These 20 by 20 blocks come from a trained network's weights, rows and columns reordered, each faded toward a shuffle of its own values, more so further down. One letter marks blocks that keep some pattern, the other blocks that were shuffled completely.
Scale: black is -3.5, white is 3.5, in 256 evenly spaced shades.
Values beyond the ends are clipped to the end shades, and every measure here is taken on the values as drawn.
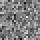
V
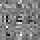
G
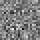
G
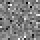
V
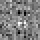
G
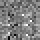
G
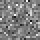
V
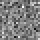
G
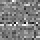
G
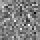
G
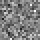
V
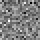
V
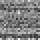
G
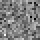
V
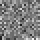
G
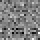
G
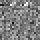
G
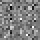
G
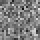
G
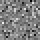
V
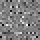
G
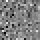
G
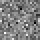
V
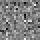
G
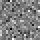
V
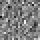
G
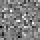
G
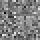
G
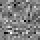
G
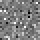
V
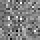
G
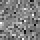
V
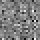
G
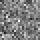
V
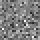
V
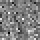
V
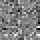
G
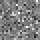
V
